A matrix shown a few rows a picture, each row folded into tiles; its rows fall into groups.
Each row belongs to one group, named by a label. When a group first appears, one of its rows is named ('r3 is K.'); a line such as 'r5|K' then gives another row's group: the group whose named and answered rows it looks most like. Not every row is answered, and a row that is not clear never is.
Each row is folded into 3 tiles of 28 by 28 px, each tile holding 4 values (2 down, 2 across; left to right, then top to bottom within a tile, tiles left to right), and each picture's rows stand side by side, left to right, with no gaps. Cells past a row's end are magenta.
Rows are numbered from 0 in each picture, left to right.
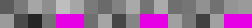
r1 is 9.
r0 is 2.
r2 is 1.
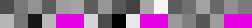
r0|1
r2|1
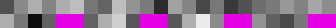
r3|2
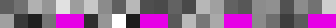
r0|2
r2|9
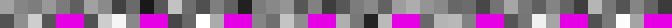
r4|1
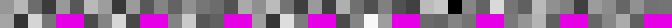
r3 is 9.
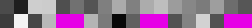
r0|9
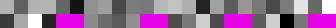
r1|1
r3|9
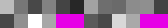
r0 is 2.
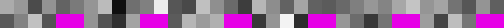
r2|9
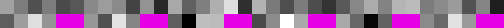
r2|2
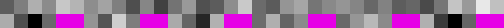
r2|1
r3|9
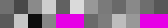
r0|9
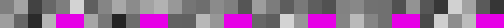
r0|1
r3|2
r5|9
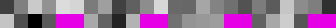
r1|1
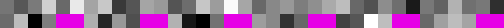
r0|9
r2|2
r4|2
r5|9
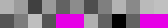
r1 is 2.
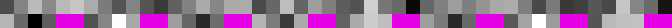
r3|1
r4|9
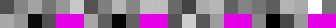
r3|2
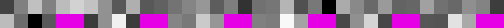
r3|9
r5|2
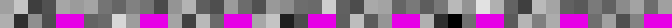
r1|2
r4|9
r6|9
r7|9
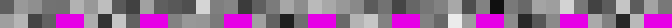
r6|2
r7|1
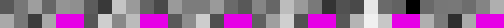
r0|1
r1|9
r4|9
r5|1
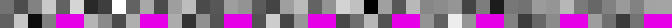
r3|9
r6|2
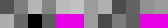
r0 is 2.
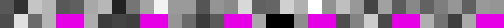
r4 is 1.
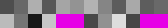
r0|1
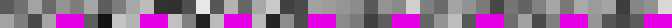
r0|1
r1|2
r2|1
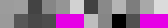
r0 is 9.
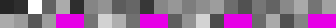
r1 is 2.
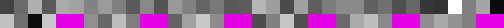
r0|1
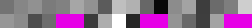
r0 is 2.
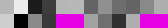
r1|1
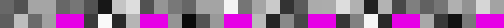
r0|9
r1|9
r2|2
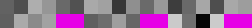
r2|1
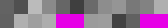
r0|9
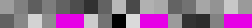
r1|1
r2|2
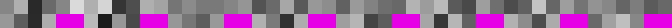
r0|1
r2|1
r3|1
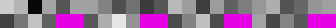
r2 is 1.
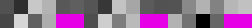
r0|9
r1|9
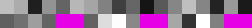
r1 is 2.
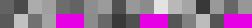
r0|9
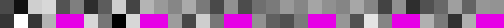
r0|9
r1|1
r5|1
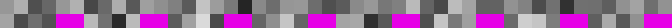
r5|9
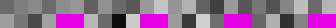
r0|1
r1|1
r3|9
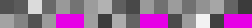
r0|1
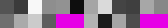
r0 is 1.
